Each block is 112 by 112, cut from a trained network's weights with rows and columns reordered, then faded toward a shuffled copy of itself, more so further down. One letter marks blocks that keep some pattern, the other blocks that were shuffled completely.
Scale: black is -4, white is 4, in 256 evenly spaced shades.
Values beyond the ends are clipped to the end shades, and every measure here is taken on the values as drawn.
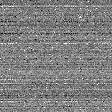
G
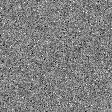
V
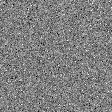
V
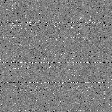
G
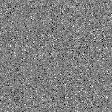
G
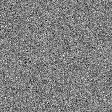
V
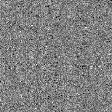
G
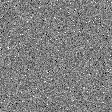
V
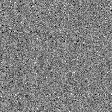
G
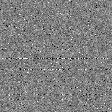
G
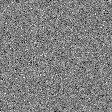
V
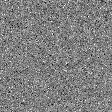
V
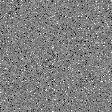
G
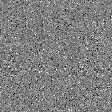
G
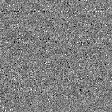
G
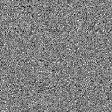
G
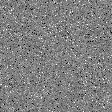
V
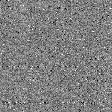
G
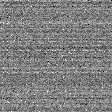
G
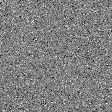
V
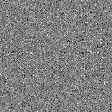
G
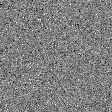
V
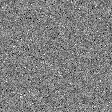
V
